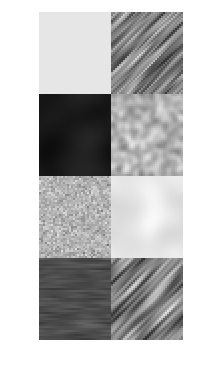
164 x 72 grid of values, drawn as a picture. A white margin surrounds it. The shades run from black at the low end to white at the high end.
The table splits into 4 rows of 2 panels. Panel 1,1: very high, flat. Panel 1,2: middling, slanting up to the right, strong in contrast. Panel 2,1: very low, smooth, faint in contrast. Panel 2,2: high, blotchy. Panel 3,1: high, fine-grained. Panel 3,2: very high, smooth, faint in contrast. Panel 4,1: low, streaked across, faint in contrast. Panel 4,2: middling, slanting up to the right, strong in contrast.
